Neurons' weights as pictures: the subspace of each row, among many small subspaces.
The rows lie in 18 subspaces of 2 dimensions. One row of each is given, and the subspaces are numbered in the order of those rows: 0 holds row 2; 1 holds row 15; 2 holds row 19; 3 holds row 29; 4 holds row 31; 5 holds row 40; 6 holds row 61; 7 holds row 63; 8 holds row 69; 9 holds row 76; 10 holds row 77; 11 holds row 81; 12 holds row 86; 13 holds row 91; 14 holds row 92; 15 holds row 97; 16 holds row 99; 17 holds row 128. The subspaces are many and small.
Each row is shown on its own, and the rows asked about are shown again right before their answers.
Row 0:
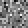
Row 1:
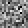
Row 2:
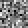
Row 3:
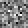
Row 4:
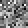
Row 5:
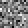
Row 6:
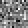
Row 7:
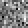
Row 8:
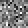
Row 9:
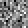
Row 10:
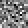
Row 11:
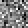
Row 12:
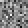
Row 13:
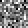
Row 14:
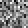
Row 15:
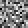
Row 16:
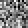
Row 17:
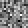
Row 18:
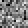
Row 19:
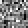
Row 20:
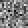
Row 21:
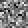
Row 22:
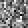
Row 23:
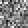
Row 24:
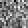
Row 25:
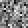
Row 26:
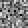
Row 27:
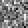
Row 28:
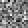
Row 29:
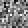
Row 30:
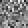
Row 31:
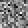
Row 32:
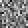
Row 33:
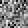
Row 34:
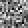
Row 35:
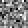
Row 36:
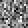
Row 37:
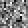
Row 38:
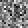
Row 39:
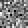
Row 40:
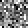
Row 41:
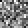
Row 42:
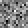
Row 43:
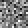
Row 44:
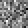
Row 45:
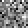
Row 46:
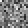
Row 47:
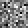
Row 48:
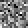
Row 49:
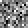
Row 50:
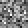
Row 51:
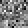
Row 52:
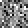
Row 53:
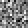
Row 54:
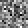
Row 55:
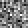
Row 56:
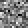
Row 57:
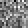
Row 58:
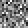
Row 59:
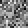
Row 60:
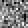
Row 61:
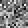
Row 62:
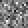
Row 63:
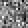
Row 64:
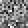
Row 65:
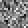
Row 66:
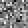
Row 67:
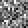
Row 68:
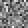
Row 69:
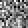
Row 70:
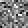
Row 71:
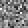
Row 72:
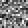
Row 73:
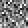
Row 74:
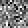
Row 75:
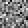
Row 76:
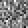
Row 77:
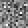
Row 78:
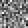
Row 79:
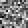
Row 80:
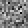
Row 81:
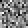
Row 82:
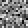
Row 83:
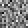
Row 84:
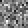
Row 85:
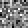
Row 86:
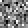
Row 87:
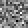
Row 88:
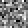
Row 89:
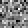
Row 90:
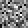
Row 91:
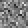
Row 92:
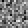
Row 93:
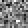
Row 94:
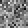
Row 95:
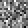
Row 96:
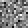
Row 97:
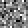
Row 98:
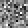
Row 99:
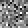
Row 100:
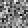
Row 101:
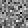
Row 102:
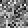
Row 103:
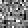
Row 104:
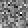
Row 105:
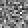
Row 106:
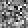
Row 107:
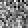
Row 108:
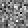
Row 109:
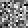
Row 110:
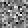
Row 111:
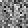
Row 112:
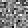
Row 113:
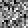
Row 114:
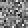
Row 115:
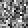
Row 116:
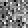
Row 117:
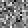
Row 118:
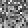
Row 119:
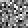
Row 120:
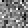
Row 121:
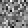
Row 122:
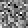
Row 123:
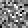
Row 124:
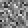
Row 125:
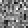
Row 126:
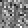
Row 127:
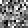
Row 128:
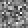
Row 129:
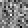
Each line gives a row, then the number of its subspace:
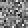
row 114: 1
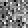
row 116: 7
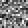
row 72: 11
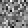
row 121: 3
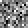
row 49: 12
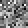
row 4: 6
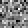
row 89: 0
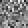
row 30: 3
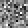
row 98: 10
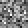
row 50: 5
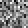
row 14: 8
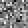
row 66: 12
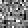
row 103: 2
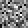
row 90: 4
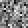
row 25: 2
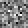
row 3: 17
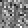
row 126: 14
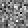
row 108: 10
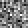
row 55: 2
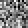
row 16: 8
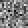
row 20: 0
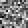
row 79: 11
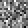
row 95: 9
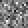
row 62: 12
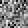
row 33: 6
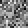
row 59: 6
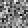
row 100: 3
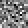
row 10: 1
